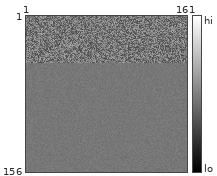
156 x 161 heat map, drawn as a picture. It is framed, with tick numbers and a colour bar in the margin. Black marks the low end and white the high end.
Slope: none. Histogram: heavy tails on both sides. Seam: horizontal, 30% of the way down, the bottom part calmer. Mirror symmetry: none. Stripes: none. Odd rows or columns: none.
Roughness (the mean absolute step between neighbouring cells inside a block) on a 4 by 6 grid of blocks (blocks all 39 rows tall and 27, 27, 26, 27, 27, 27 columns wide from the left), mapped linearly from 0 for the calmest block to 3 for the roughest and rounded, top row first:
3 3 3 3 3 3 / 1 1 1 1 1 1 / 0 0 0 0 0 0 / 0 0 0 0 0 0
